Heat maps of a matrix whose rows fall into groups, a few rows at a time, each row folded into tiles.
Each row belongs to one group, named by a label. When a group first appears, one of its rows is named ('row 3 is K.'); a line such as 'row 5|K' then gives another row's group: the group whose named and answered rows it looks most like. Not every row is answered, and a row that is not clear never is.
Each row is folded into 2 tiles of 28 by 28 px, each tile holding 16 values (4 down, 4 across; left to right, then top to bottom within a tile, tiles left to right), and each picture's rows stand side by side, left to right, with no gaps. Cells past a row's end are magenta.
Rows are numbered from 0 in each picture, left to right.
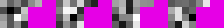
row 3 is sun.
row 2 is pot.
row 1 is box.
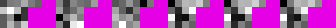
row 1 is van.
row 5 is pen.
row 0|box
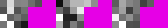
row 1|pen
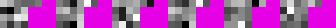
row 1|pot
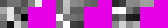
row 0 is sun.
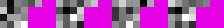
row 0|van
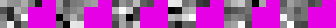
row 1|van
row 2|box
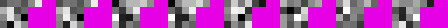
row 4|box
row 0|sun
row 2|pen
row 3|pen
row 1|sun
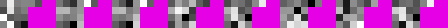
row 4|sun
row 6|van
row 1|pot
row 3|box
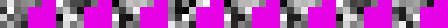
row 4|pen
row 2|pen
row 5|pen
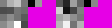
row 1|van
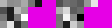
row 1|sun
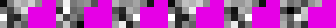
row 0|pen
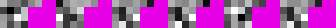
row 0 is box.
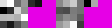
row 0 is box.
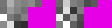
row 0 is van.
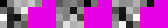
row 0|pen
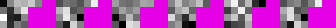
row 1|sun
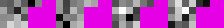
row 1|van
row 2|box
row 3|box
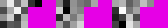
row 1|van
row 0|box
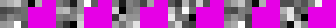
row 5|sun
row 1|pot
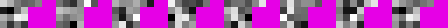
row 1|pot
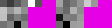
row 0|pot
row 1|van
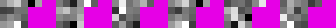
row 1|pot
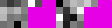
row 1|pen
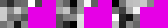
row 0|pot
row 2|pen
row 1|pot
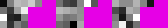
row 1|pot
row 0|pen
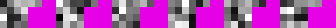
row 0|pen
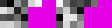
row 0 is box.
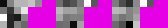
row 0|pen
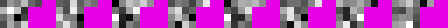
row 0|box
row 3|sun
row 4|pen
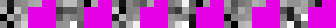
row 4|van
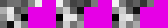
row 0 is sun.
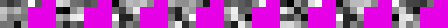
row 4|sun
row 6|pen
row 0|pot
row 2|pen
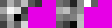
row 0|box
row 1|pot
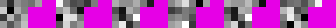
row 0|van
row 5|sun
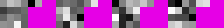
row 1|sun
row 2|pen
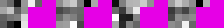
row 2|pen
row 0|pot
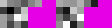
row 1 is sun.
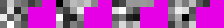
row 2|box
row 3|box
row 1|pen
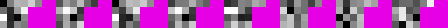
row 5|van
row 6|van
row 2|pen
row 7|sun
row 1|box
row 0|pen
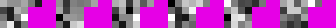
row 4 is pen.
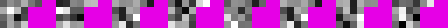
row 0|box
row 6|pot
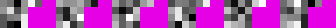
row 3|sun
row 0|pot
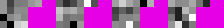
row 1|pot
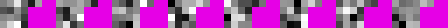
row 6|box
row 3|pen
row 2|pot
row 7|van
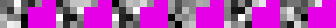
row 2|pen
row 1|pen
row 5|sun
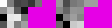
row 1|van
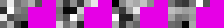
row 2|pen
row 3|pot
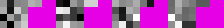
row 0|van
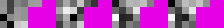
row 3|pen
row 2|pen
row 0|van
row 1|box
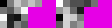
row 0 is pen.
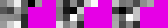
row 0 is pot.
